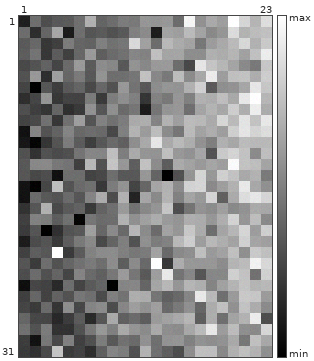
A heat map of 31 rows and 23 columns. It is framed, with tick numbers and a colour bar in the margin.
Values rise toward the right. On average the colour sits 50% of the way up the scale. Fine speckle covers the field.
